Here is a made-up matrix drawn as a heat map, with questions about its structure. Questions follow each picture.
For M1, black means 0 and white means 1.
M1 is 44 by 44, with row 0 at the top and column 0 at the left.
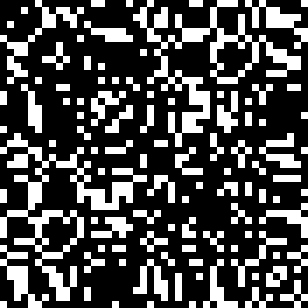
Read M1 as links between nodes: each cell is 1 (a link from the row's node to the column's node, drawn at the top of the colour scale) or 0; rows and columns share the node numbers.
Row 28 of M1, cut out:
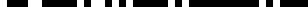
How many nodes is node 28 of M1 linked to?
12
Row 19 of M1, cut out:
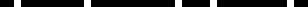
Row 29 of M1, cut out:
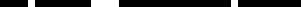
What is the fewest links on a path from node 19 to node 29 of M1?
4
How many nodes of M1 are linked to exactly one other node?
0
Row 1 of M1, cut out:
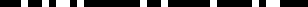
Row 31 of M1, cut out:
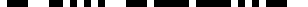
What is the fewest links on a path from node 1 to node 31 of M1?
2
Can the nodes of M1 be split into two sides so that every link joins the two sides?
no
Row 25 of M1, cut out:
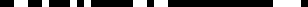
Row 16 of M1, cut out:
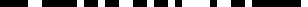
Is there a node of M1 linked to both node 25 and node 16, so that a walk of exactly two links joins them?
no
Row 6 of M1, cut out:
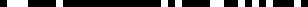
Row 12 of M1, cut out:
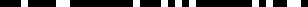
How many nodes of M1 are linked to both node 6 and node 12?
7
